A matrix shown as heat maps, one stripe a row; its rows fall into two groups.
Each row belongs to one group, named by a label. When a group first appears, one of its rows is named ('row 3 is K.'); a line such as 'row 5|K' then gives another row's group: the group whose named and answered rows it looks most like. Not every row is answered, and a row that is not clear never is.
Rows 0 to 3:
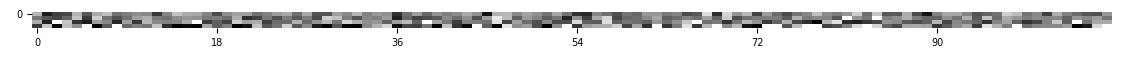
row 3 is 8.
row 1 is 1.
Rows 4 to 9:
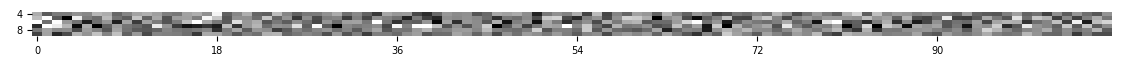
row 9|8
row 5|8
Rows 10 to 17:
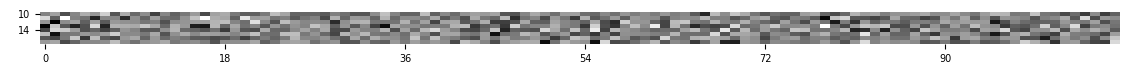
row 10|8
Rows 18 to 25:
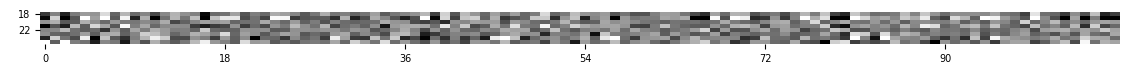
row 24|1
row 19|8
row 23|1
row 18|8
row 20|8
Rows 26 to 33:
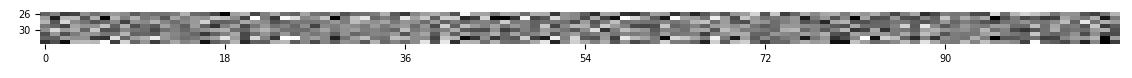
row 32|1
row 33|8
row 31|8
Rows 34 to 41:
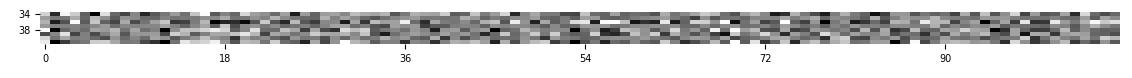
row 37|1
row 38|1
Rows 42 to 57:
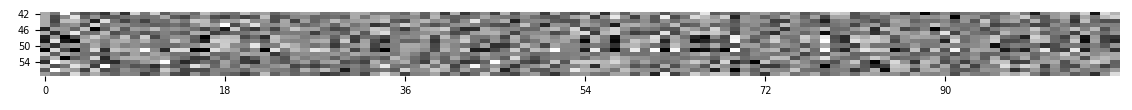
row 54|1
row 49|8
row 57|8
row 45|1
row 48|8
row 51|8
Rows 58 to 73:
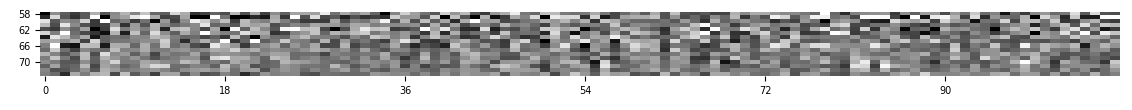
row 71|1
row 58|8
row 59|8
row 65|1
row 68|8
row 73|8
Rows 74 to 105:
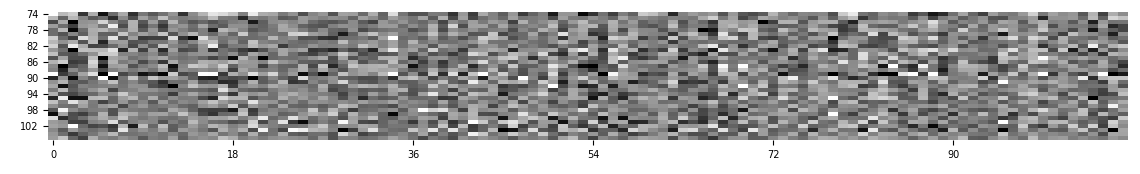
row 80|8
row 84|1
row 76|8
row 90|8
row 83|8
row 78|8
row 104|1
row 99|8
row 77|8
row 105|8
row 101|1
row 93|8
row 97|1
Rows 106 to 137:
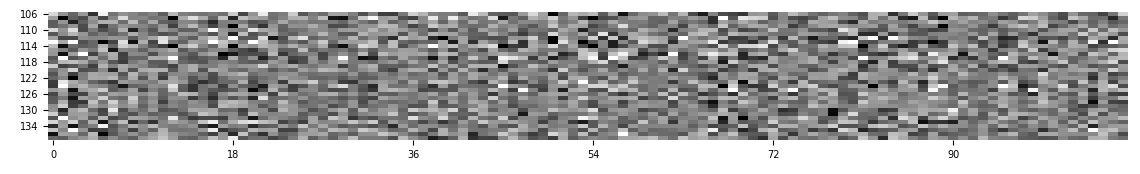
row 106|1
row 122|8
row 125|8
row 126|8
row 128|8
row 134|8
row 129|8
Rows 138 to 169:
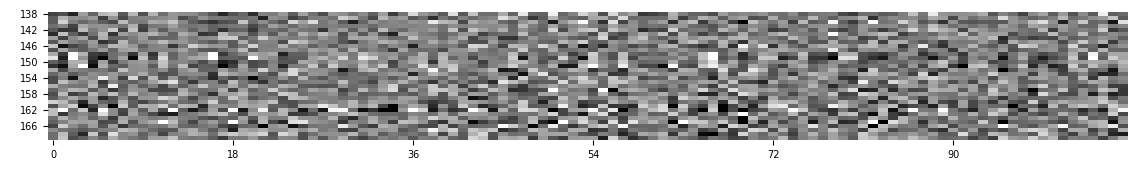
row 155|1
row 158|8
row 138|8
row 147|8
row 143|8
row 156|8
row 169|1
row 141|8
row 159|1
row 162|1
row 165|1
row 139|1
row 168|8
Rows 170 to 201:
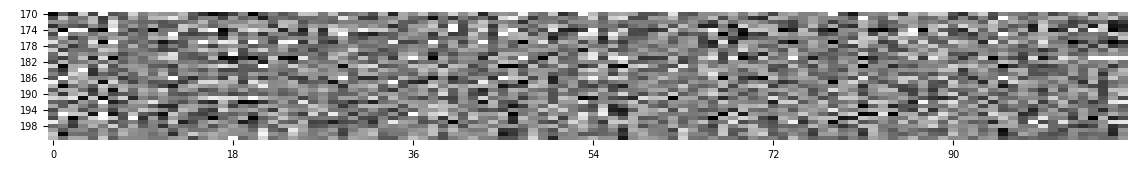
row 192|8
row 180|1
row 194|8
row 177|8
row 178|8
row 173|8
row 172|8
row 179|1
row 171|1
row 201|1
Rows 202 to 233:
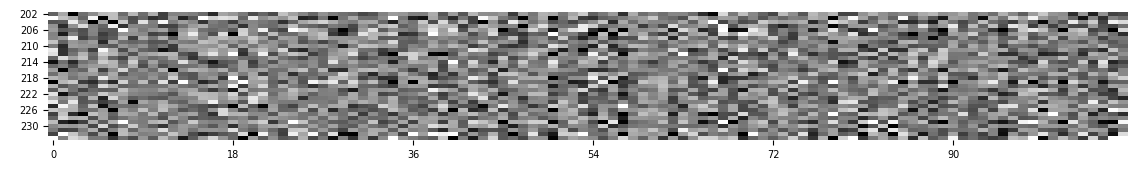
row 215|8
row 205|8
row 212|1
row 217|1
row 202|8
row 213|1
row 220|1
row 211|1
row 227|8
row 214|8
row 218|1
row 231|1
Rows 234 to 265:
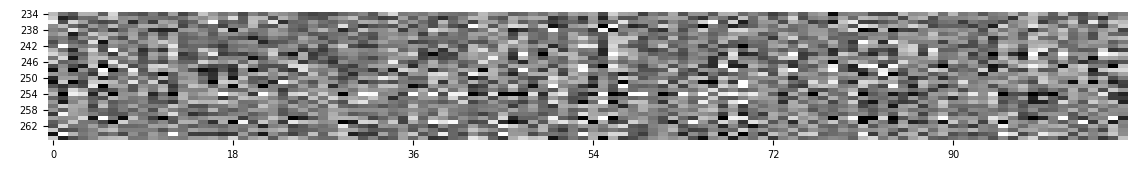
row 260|1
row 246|8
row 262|1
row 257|1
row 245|8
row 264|1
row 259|1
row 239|8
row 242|1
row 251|8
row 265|1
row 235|1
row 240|8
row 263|1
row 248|8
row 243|8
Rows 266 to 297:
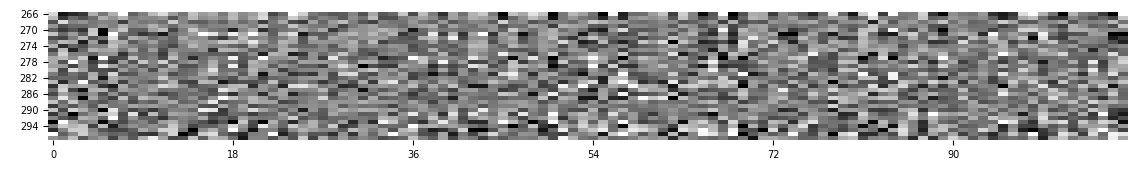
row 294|1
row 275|8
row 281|1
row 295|1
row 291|8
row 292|8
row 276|1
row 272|8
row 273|8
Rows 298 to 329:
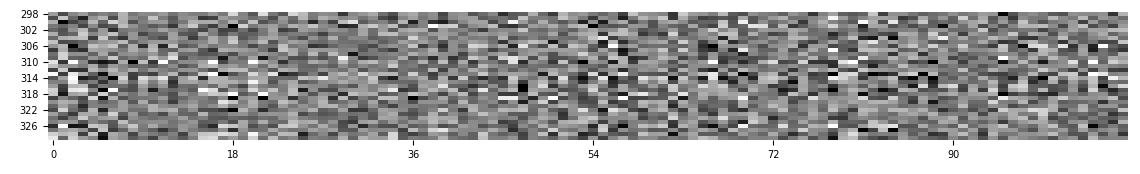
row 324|8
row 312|8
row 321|8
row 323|8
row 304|1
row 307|8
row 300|1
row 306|8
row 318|1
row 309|1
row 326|8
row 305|1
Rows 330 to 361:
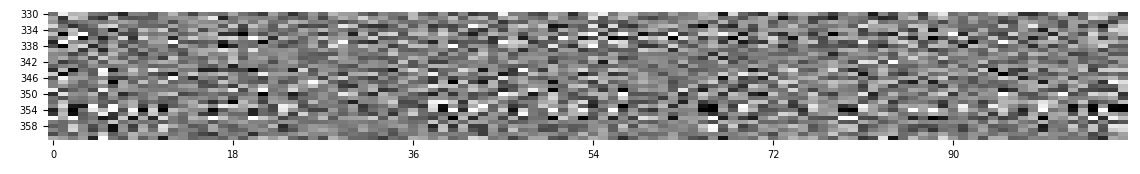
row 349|1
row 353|8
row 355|8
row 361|1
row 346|1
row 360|8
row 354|8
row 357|8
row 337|1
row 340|8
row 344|8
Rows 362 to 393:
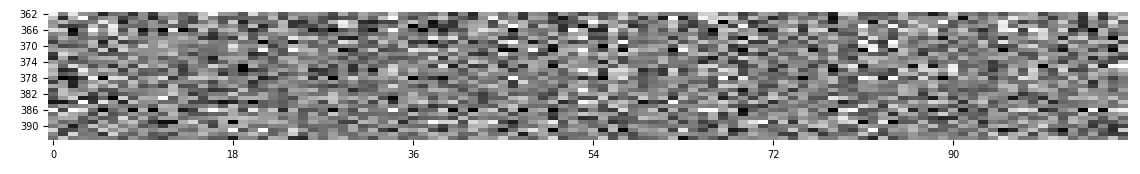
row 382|1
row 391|1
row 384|8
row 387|1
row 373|8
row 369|1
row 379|8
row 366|8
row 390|8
